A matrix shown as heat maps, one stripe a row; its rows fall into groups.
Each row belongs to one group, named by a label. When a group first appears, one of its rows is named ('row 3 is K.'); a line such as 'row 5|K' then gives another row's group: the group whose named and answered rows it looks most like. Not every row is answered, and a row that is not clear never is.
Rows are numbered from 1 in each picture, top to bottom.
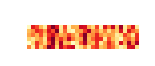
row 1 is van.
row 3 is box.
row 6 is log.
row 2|van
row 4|box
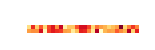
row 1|van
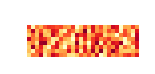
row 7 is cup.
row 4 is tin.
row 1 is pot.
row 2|box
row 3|box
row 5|tin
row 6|box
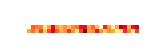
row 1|van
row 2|box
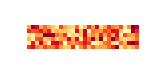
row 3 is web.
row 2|tin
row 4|cup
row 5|van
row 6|pot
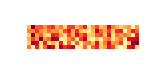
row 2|tin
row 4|van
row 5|tin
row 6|log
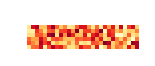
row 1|van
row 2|cup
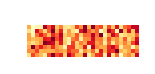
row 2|van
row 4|web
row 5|web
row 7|cup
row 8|box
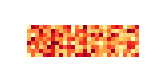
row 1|tin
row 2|van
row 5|van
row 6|log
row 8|web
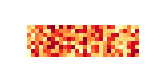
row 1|log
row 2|box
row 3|pot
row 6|log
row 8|van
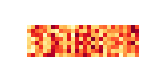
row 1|van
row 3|van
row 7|box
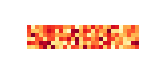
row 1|pot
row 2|web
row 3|log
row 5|tin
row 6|web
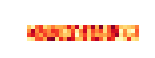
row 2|pot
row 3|pot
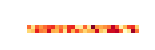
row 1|log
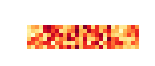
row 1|web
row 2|web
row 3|box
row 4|cup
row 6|cup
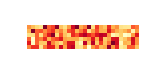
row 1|web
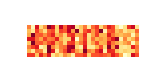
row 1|log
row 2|cup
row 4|pot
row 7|cup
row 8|tin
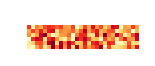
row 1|pot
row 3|tin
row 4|van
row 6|box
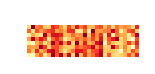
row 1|box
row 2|log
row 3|web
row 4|pot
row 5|box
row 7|web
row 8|box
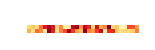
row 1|web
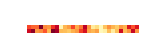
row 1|van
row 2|van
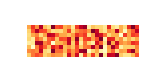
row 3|web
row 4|cup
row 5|tin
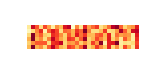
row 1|tin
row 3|box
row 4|box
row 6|box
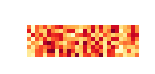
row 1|pot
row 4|pot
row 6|pot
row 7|log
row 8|cup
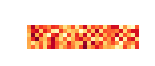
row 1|pot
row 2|tin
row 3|box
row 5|box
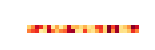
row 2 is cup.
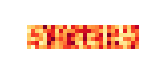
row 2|web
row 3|cup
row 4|box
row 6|cup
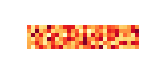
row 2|tin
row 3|box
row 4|cup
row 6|pot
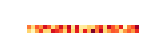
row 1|tin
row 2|box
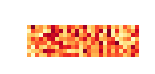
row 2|box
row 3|web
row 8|cup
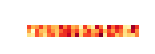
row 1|tin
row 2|cup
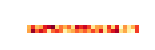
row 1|web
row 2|pot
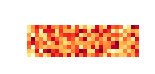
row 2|web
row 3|cup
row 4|box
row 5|pot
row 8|box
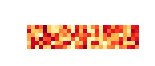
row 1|tin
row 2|tin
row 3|web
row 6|van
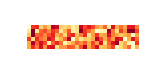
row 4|tin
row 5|pot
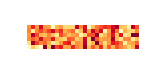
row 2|pot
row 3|tin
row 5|tin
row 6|web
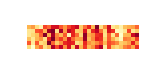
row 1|web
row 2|log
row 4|box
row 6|box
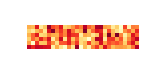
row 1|web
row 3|cup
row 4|tin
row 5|cup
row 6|tin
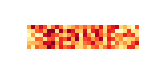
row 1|pot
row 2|log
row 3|web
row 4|cup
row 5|web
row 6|log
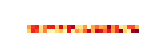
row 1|log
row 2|tin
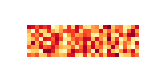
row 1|tin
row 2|cup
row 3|van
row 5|box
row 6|pot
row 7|web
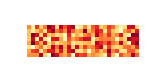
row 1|log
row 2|box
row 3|tin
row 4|van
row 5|tin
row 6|box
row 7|log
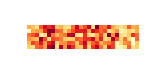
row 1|web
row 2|web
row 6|log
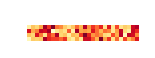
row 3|van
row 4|web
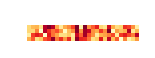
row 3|van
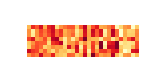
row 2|pot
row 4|van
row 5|pot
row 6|cup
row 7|tin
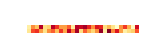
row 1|box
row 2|cup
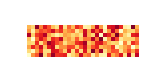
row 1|tin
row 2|pot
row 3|tin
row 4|pot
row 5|web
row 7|box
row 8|van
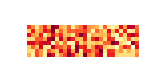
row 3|van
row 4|log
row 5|tin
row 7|cup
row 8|cup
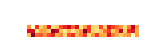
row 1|cup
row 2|van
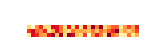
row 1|box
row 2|pot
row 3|log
